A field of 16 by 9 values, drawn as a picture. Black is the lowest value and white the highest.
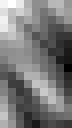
Ninth with the lowest average: middle right. Slope: up to the top left. Grain: diagonal, down to the right. Lone odd cells: none. Ninth with the highest average: top left. Mirror symmetry: none.
